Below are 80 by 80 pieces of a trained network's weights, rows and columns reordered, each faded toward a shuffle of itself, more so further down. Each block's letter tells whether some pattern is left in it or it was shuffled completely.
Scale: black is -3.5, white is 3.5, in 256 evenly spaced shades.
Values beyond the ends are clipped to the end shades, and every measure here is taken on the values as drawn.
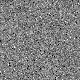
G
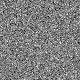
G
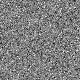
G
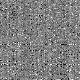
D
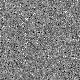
G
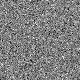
G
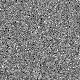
G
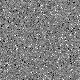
G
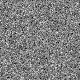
G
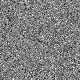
G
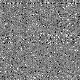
D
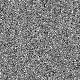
G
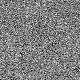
G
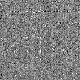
D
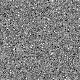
G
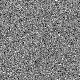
G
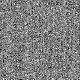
D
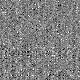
D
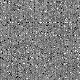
D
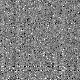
D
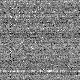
D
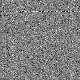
D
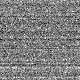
D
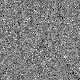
G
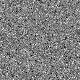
G
